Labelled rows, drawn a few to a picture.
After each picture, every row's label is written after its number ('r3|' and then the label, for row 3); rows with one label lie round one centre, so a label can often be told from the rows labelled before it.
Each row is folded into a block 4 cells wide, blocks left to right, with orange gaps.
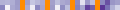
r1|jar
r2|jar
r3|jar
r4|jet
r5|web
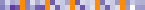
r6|jet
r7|jet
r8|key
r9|key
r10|key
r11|jar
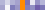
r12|jar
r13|jet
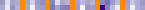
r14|jar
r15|jar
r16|jet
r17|jar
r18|web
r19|jar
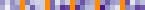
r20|jar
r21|key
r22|jet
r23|web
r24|web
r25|jet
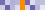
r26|key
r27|key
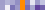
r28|jar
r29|jet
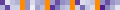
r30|key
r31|jar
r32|web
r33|key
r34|web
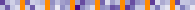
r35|key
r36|key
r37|jar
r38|web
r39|jet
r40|web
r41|key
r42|key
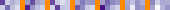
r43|key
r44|web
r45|key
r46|web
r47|web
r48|jar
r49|jar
